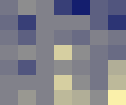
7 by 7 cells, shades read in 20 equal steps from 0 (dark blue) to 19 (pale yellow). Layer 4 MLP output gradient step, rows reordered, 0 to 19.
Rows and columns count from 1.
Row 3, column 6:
9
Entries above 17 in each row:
0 0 0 0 0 0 1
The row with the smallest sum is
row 1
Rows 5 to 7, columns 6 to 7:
8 13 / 8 14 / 10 19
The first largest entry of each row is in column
2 3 3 4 7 4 7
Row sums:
41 45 55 69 62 75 85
